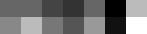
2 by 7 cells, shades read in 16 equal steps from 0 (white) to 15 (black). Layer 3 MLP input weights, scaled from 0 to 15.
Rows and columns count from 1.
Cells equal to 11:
1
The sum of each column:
16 13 19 22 15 29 4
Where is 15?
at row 1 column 6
